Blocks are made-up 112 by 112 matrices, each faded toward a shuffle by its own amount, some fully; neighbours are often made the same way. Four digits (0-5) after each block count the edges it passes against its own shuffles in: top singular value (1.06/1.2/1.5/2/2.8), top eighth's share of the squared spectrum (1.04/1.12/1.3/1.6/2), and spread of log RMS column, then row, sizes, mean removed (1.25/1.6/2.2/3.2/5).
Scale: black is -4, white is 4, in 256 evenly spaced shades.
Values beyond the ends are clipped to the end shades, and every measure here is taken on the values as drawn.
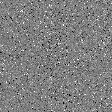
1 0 1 0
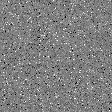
0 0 0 0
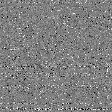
2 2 0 3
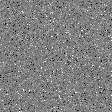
0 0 0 0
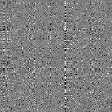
5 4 3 2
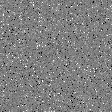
1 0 0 0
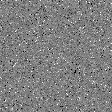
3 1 0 0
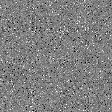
3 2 1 1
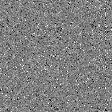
3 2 1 1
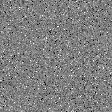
3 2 1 0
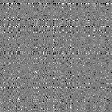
5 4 3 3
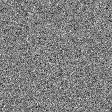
0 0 0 0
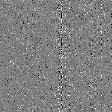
4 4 3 1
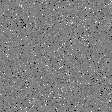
0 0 0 0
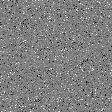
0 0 0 0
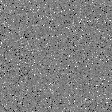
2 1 1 0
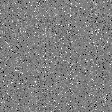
3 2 2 0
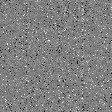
2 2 1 0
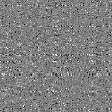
4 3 2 2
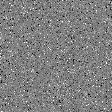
0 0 1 0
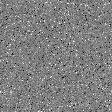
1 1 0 0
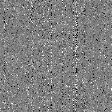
2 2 3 0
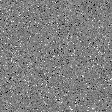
0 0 1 0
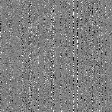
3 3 4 0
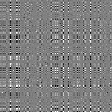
5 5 4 4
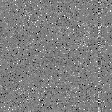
4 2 1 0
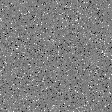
2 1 0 0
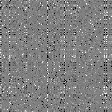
5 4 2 2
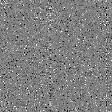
4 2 1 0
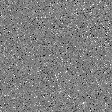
3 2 1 0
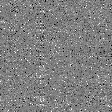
3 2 1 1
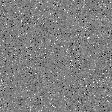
3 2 1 0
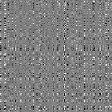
5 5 4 3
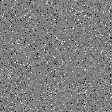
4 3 2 1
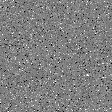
2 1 0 0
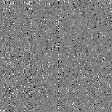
4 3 2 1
